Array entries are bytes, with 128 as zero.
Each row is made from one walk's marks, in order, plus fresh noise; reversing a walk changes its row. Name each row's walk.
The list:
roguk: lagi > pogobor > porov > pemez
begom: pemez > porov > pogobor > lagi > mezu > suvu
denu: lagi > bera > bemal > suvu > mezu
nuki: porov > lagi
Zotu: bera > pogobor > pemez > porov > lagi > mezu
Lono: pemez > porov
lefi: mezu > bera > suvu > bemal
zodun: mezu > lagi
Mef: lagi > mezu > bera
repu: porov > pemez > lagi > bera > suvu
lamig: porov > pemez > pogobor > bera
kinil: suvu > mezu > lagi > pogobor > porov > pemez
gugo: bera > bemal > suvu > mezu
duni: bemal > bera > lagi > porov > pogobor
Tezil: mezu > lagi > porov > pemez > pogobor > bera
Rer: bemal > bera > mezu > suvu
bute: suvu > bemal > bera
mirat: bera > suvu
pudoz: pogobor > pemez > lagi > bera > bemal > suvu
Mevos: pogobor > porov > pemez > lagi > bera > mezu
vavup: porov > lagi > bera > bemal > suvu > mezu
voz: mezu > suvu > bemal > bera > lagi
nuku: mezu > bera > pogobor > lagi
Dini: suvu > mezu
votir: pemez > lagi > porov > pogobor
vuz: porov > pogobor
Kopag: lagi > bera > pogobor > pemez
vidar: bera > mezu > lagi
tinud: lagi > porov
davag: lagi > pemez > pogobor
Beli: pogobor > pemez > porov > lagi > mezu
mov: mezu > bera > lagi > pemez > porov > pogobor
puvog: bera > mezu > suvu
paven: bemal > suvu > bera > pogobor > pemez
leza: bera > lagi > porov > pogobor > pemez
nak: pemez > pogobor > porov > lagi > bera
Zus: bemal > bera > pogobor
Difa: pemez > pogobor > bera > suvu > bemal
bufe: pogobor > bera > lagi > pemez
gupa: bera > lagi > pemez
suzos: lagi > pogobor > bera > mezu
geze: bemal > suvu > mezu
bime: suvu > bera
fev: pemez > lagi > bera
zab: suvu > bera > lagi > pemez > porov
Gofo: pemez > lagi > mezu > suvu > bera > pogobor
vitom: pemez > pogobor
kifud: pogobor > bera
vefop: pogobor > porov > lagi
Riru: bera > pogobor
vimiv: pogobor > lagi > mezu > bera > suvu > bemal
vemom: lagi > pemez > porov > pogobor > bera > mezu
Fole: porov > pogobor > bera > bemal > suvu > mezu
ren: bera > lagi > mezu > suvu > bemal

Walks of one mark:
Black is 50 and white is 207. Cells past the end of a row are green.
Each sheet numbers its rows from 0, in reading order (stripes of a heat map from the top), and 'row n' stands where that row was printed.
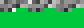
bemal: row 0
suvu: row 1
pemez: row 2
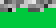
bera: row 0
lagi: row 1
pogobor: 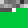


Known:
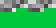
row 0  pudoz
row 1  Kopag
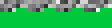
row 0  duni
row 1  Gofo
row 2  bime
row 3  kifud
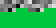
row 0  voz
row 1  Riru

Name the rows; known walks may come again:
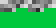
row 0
Kopag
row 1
Zotu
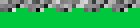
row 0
zodun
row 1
lefi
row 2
gupa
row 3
kinil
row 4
voz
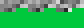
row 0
nak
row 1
fev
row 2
Riru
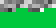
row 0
leza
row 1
bufe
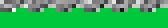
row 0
kifud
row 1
vitom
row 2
Gofo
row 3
Mef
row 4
mirat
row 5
duni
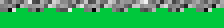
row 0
nuku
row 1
bime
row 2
pudoz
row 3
puvog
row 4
Difa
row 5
roguk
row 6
geze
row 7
mov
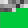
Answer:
suzos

